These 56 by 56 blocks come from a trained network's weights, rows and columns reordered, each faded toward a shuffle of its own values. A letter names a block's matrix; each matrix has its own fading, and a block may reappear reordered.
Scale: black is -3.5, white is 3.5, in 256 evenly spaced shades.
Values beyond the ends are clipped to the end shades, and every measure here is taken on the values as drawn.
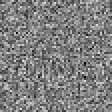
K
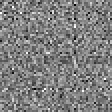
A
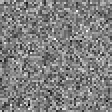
K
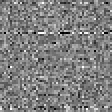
A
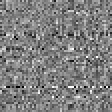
A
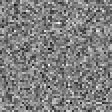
K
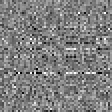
A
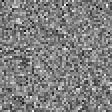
K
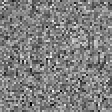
K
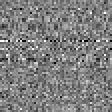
A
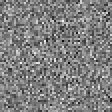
K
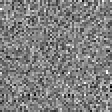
K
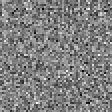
K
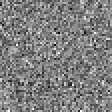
K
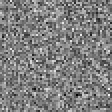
K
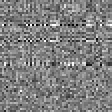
A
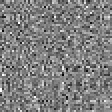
A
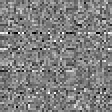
A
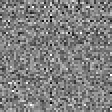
A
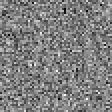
K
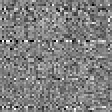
A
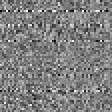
A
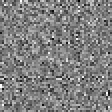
A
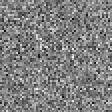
K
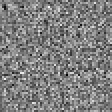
K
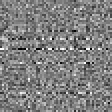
A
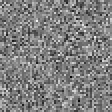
K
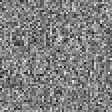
K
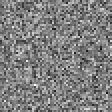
K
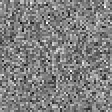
K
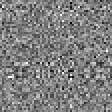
A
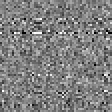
A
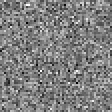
K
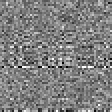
A
